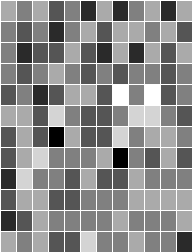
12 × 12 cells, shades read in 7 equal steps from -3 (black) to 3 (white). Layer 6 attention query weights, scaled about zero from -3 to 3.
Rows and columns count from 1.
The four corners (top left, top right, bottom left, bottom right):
1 1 1 -2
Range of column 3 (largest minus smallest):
4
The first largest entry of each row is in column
1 6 5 4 8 4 8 3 2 2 3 6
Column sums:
-5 1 1 -7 0 -1 -5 1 4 8 -1 -1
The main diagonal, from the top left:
1 -1 -1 1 1 -1 -1 -3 1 1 0 -2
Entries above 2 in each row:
0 0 0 0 2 0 0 0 0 0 0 0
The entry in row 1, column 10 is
1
